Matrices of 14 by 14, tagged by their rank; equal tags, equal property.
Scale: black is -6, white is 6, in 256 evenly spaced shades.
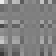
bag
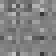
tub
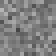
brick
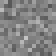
brick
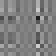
bag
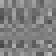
tub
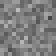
brick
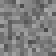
brick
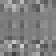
tub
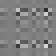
bag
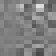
tub
